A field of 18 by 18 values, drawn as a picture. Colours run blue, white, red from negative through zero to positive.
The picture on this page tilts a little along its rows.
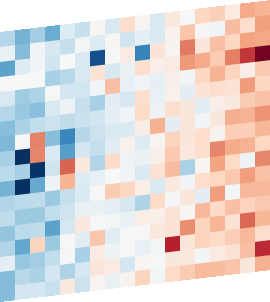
Roughest part: middle left. Odd patch: rougher, in the middle left. Slope: up to the right.
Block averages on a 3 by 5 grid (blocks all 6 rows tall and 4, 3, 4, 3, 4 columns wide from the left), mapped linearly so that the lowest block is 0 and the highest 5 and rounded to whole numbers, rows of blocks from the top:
1 1 2 4 5
0 1 3 3 5
0 2 2 4 5
